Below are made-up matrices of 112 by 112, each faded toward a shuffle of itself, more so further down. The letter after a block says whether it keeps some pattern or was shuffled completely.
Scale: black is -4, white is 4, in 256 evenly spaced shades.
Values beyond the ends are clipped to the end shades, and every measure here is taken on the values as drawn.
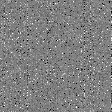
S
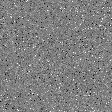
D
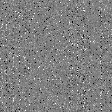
S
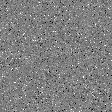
D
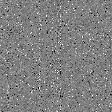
S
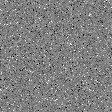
D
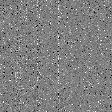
S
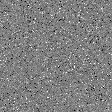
D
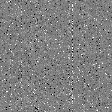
S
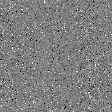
S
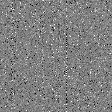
S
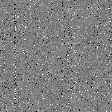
S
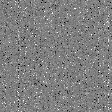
S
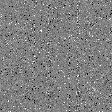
S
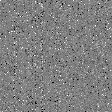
S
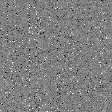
S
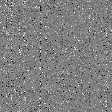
S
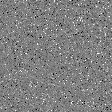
D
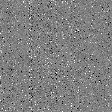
S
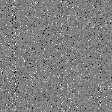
S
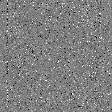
S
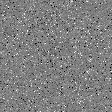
D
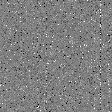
S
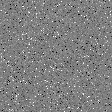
D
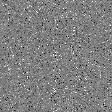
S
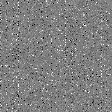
S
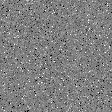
D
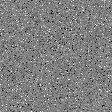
D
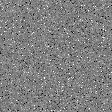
D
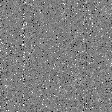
S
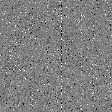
S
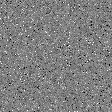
D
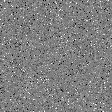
D
